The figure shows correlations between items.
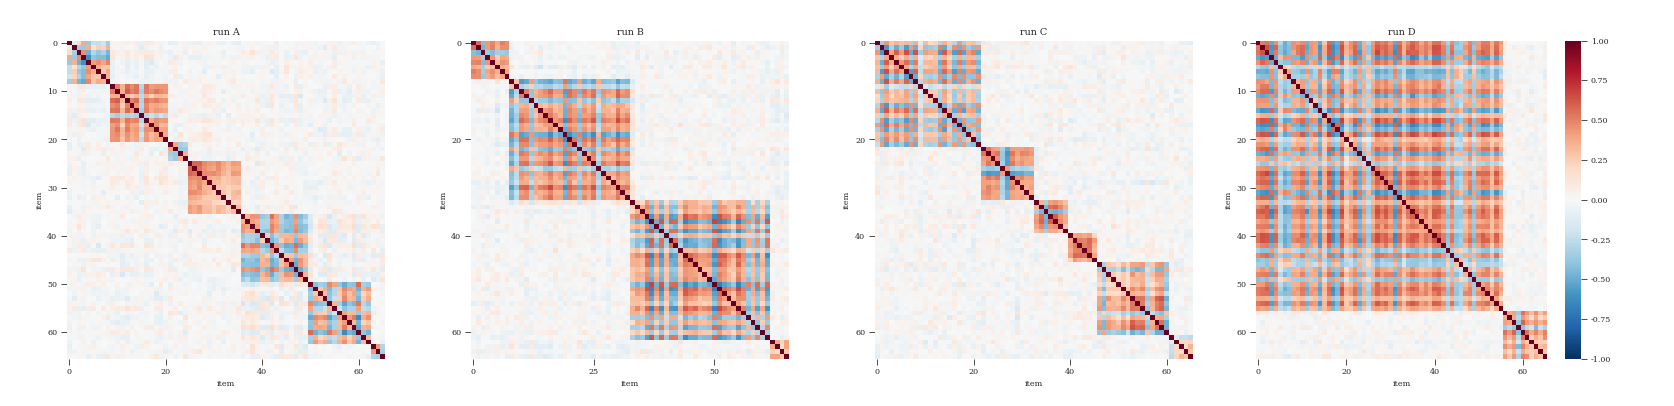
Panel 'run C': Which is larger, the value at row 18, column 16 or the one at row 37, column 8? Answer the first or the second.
the first
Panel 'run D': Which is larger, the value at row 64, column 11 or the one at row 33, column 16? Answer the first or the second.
the second
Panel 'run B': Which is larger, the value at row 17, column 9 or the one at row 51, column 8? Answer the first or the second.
the second
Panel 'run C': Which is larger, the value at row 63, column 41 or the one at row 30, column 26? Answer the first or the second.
the first
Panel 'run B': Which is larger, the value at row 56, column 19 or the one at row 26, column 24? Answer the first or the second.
the first
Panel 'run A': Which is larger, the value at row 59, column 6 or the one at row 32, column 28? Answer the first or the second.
the second
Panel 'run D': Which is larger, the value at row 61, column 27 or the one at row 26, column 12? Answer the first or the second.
the second
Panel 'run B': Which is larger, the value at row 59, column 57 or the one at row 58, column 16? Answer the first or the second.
the first
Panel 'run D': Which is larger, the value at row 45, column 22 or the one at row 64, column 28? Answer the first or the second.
the second
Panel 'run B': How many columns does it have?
66
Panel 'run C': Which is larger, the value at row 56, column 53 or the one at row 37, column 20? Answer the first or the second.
the second
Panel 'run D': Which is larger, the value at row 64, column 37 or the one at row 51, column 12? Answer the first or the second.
the second
